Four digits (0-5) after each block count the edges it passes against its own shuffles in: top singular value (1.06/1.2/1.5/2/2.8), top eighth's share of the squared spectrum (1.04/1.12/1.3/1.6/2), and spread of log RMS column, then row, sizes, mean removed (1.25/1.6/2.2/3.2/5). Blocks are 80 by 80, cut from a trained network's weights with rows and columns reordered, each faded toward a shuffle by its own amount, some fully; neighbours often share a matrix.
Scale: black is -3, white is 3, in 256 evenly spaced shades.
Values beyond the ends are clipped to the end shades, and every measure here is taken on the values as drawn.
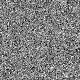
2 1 0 0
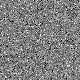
0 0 0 0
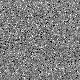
0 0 0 0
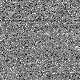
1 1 0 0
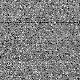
2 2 1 1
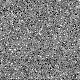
0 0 0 0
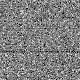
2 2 0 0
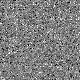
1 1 0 0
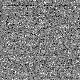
2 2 1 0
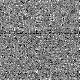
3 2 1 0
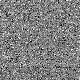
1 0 0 0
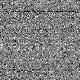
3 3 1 1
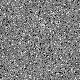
0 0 0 0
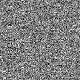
3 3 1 0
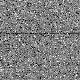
2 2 1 1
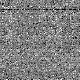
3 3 2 2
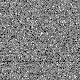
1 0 0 0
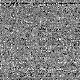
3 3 2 2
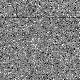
1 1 0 0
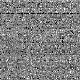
3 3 2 2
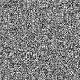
3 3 1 0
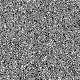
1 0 0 0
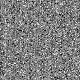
2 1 0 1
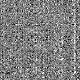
3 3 2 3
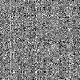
3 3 1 2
